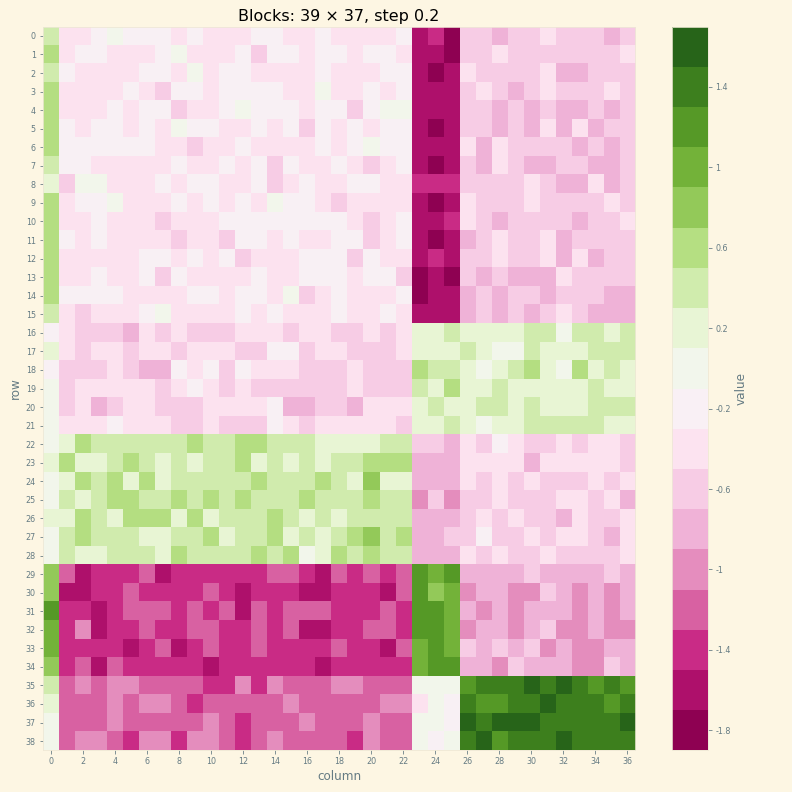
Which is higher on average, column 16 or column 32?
column 32
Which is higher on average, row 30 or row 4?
row 4
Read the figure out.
Title: Blocks: 39 × 37, step 0.2
x-axis: column, ticks 0 2 4 6 8 10 12 14 16 18 20 22 24 26 28 30 32 34 36
y-axis: row, ticks 0 1 2 3 4 5 6 7 8 9 10 11 12 13 14 15 16 17 18 19 20 21 22 23 24 25 26 27 28 29 30 31 32 33 34 35 36 37 38 (0 at the top)
Colour bar: value, ticks -1.8 -1.4 -1 -0.6 -0.2 0.2 0.6 1 1.4
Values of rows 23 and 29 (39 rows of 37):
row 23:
0.2 0.6 0.2 0.2 0.4 0.6 0.4 0.2 0.4 0.2 0.4 0.4 0.6 0.2 0.4 0.2 0.4 0.2 0.4 0.4 0.6 0.6 0.6 -0.8 -0.8 -0.8 -0.4 -0.4 -0.4 -0.4 -0.8 -0.4 -0.4 -0.4 -0.4 -0.4 -0.6
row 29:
0.8 -1.2 -1.6 -1.4 -1.4 -1.4 -1.2 -1.6 -1.4 -1.4 -1.4 -1.4 -1.4 -1.4 -1.2 -1.2 -1.4 -1.6 -1.2 -1.4 -1.2 -1.4 -1.2 1.2 1 1.2 -0.8 -0.8 -0.8 -0.8 -0.6 -0.8 -0.8 -0.8 -0.8 -0.6 -0.8
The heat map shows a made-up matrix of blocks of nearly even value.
